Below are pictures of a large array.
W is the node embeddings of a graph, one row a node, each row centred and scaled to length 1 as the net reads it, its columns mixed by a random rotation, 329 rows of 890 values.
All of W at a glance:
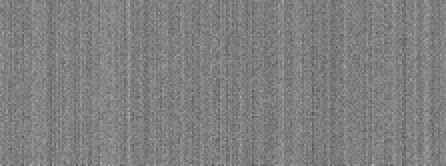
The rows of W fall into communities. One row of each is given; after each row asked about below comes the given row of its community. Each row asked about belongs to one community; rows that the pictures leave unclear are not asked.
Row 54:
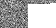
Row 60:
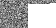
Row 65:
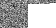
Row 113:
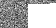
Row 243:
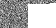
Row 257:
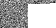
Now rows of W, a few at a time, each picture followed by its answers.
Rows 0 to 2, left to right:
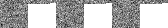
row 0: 243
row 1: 65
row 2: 54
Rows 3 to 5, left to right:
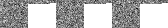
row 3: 60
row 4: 60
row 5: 54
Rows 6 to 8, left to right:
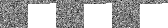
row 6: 65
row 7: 113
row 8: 257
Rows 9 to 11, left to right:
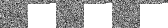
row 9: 257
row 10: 243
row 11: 243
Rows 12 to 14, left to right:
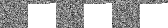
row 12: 65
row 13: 113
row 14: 257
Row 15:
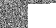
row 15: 257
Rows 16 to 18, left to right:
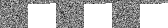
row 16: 54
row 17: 65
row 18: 113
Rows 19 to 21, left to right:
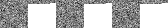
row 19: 65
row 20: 257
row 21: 113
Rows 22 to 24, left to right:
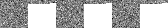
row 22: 54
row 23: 113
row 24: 113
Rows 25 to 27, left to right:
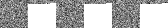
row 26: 60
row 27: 257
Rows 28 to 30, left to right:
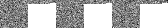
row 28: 243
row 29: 113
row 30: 243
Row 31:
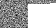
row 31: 113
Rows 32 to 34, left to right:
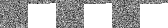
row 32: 65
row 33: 257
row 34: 113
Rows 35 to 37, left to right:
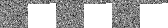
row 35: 54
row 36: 54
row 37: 60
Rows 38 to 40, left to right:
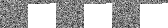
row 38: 257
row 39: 60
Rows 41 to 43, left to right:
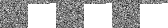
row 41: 65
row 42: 60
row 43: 113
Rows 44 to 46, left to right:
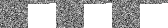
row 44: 113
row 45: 243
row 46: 113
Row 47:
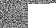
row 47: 243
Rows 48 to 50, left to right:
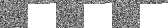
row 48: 257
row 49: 243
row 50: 257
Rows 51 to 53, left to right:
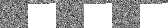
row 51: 113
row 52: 243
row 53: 65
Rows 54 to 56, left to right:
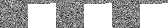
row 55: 113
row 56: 113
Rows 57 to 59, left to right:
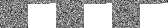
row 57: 113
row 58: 60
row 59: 243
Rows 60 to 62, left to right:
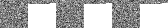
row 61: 257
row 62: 243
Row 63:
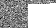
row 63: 113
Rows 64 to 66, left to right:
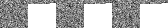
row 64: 257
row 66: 257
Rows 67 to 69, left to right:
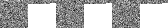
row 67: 257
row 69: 54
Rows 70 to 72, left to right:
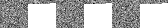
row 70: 65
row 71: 65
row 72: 65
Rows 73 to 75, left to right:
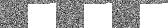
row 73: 113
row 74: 60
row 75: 257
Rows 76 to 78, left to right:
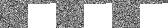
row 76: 65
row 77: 243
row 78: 54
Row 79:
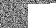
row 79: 243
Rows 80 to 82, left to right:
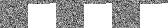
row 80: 65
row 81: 54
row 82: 65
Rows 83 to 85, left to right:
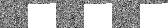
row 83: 113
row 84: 113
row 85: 65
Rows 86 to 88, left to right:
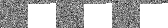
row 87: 113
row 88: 60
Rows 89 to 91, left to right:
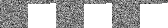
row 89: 54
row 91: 65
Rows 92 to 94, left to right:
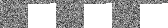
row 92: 243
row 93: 243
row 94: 60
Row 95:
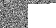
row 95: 257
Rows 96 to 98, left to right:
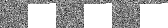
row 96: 65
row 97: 257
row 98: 243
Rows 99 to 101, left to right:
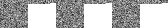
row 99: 60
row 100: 113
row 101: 60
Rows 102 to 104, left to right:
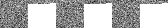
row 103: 257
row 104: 113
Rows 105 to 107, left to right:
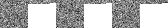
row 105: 113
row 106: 60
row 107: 257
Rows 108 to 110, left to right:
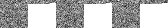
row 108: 243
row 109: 243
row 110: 65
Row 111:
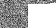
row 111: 243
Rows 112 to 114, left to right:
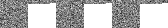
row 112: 60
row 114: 257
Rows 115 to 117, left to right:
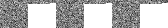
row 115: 243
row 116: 243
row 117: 65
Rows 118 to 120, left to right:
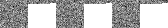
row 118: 65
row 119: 243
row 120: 65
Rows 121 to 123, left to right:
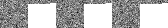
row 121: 60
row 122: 113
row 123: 54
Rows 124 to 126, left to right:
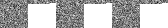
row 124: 65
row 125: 60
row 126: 60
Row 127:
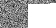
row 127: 65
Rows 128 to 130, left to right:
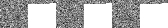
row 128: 257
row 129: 243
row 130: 257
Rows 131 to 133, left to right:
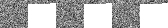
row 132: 257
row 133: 257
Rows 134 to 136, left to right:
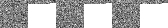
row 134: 65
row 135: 257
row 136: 257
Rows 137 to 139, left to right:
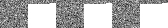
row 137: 60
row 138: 113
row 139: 65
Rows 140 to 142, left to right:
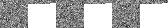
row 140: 60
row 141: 113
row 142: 65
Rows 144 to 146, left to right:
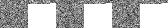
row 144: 113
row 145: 243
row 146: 113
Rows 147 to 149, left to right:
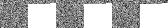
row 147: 60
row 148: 243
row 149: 65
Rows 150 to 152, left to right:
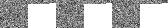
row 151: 60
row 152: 65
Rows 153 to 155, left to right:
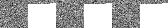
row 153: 113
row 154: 257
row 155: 60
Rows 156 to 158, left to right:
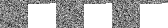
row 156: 65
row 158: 243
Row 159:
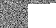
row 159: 54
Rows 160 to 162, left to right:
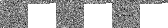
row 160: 243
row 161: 54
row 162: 243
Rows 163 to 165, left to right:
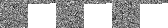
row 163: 65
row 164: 54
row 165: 60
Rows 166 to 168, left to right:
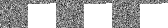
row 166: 243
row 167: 54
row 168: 113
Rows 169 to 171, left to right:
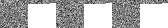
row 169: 257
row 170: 243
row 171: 54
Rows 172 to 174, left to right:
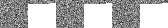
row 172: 113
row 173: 54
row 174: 243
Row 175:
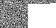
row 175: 54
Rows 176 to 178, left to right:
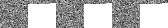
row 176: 65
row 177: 257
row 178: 243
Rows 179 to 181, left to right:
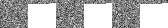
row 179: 257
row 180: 60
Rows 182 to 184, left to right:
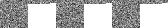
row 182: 243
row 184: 113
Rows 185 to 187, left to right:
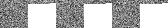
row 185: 257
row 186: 257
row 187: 54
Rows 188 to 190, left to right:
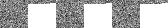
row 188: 257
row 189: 243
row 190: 113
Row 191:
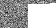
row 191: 243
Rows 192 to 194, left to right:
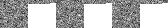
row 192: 60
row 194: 60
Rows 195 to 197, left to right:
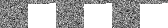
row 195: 113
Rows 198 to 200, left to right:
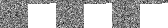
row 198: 113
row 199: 113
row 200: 243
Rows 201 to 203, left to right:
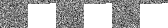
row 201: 65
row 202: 54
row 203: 65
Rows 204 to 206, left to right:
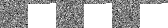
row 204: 60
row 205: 113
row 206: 257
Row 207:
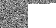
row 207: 60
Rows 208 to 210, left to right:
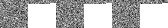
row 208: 60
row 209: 113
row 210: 54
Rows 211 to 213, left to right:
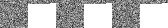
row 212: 60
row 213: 257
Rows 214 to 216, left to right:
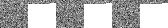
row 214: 60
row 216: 113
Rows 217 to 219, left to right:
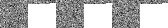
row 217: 65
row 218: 257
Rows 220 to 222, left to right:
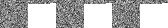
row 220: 54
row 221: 65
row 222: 54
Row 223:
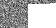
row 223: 65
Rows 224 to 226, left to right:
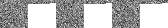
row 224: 257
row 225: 243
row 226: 243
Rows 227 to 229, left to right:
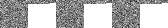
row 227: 243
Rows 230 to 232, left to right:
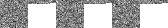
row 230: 243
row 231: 243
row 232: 60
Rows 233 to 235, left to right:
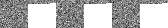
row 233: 113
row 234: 257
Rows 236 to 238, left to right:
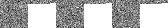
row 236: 243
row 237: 113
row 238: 257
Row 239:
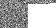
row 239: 243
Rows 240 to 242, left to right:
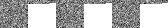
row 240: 60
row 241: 257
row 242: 65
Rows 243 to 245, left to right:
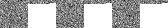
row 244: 65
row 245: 54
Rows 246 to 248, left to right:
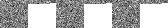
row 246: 65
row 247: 60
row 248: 65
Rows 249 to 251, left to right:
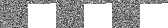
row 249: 54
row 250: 60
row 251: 257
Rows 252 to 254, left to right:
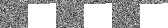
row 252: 65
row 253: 257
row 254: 113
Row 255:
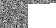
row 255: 60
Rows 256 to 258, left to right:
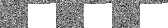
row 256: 60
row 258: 65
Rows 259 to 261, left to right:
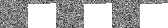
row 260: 60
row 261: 113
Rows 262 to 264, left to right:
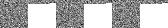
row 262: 257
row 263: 243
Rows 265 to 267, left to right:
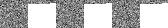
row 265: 54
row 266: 65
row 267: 113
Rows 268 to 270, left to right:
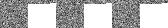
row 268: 54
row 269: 60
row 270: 257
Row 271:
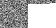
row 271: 65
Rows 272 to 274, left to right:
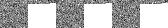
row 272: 65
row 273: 65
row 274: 243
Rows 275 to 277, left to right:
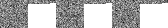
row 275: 65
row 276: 113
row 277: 243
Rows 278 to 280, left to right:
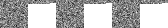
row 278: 60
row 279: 113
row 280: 113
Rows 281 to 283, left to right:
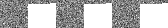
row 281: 54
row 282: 257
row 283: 54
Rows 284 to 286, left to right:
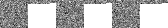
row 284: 113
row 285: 60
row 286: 257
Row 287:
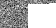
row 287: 113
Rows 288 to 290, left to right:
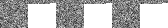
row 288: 60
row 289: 243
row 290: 60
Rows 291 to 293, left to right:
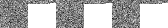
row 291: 243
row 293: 113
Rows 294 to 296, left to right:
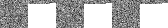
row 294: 243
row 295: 65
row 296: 257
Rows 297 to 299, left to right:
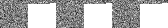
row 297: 243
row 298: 54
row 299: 243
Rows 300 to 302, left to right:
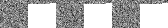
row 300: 65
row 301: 243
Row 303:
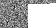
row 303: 113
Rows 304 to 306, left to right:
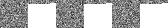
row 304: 60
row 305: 113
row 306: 65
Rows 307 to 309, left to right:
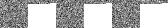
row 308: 113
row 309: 65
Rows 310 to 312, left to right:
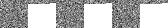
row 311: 65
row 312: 257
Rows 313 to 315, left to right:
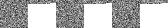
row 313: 113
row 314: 243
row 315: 113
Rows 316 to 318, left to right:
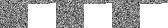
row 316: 243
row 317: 54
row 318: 113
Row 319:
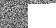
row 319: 113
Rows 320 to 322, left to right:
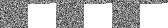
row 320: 113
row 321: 60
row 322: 65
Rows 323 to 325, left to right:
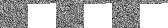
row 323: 243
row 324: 65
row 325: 113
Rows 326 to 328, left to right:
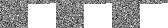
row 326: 65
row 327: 60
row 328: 113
